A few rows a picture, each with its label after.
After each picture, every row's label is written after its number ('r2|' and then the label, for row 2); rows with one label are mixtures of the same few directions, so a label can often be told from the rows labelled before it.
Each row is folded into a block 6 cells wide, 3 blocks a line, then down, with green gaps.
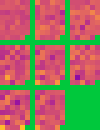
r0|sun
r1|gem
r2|sun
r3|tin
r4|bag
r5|tin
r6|bag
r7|bag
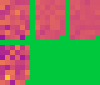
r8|bag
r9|tin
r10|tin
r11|tin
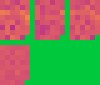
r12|sun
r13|gem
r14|sun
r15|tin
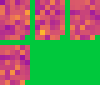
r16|gem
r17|tin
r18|sun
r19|sun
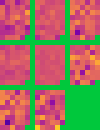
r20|gem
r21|bag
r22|tin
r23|gem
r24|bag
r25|sun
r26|tin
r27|bag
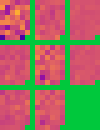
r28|bag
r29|bag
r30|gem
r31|tin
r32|tin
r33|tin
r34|gem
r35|tin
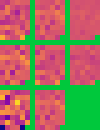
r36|bag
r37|sun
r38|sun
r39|sun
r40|bag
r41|sun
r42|bag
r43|sun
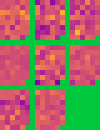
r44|sun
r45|gem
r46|tin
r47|sun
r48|bag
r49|bag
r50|sun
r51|gem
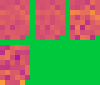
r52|sun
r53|sun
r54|sun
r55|bag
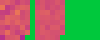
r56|bag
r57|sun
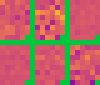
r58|gem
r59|sun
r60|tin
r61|sun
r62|sun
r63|bag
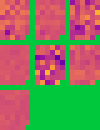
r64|tin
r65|tin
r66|gem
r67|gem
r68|sun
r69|gem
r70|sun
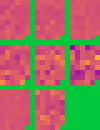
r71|tin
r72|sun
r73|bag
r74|bag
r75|sun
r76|gem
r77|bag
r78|gem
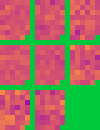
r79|bag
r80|gem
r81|tin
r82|sun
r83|sun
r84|gem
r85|gem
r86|gem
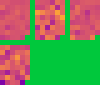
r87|bag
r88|sun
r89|bag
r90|bag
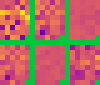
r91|sun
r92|tin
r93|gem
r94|tin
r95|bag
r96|gem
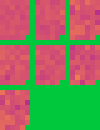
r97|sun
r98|gem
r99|gem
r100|tin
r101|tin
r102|tin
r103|gem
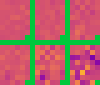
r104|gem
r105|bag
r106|tin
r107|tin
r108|tin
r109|sun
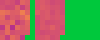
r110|sun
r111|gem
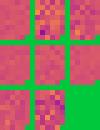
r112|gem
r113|tin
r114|tin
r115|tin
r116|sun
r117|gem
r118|tin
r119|sun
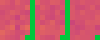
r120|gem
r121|gem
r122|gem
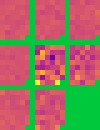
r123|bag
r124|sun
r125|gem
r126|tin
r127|bag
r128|tin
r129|gem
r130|bag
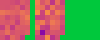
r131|sun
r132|tin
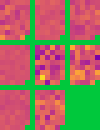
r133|bag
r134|gem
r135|gem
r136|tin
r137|tin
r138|gem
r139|sun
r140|sun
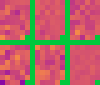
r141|bag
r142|tin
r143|tin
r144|bag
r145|gem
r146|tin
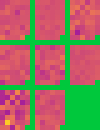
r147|bag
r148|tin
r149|tin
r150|bag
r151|gem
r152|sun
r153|tin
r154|bag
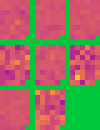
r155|sun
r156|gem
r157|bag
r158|gem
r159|bag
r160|tin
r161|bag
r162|gem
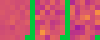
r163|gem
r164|tin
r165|gem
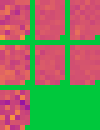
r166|bag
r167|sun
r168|tin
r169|gem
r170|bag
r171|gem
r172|sun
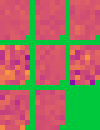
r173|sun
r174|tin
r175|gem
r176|gem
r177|tin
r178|bag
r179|bag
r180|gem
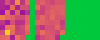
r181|tin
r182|bag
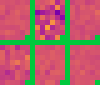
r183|bag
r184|sun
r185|gem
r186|gem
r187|sun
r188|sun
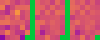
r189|bag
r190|tin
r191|tin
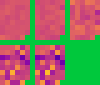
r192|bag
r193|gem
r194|gem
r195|sun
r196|sun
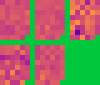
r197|gem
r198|sun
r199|tin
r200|sun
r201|tin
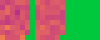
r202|bag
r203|gem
